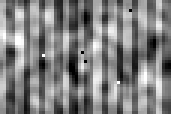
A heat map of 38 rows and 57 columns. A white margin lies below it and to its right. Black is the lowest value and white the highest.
Slope: none. Lone odd cells: 5, 2 higher and 3 lower than their neighbours. Ninth with the lowest average: middle right. Average level on the scale: 50%. Stripes: upright, repeating 11 times.
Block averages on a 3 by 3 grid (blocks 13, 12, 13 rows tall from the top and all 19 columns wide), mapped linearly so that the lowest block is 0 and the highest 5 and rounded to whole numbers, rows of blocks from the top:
514
330
224
